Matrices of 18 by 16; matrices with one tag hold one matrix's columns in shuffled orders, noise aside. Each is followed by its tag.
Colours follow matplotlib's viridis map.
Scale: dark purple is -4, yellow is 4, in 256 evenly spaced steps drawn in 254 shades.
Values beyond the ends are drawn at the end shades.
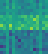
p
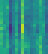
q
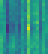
q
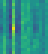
q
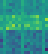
p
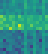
p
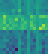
p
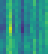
q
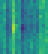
q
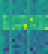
p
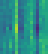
q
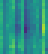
q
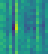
q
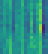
q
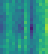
q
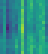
q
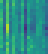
q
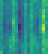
q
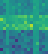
p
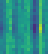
q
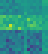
p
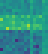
p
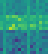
p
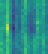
q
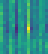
q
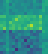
p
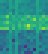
p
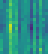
q
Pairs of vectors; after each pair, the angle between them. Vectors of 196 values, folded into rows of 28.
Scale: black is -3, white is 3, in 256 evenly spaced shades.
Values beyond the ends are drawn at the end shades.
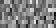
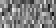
orthogonal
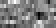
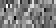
orthogonal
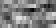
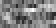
nearly opposite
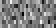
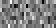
nearly parallel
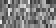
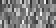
partly aligned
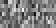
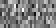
nearly parallel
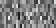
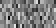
nearly opposite
